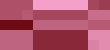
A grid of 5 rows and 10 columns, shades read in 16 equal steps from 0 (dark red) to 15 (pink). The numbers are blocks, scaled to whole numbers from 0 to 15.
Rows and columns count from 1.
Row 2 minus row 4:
-2 -2 -1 3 3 3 3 3 -3 -3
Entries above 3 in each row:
10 10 7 5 5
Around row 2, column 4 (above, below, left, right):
15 9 8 6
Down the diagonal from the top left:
7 7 0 3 3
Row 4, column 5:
3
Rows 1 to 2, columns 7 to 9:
15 15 6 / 6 6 10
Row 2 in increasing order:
6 6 6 6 6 7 7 8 10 10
